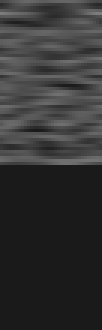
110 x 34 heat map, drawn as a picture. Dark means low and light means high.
It is made of 2 by 1 panels. Panel 1,1: low, streaked across. Panel 2,1: very low, flat.
